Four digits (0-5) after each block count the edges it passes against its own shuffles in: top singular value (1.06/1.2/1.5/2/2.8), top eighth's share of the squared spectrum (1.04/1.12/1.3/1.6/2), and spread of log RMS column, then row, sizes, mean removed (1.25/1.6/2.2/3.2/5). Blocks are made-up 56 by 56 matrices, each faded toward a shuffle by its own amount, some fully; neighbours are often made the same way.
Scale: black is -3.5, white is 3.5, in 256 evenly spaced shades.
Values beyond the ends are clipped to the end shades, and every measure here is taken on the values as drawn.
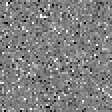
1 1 0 0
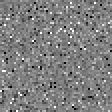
0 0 0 0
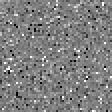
0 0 0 0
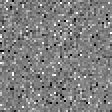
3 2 1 0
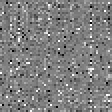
3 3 2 1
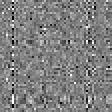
4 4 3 2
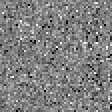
3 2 0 0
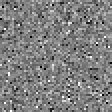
3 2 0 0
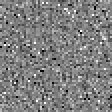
0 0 0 0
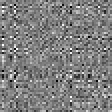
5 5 3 3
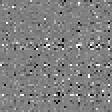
4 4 2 2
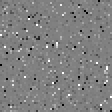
0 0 0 0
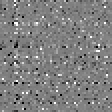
4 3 1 2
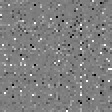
3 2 1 0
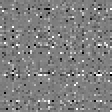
4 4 2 2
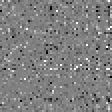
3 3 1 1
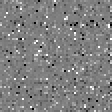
3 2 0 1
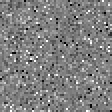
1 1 0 0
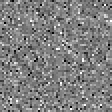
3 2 0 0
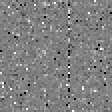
3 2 1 0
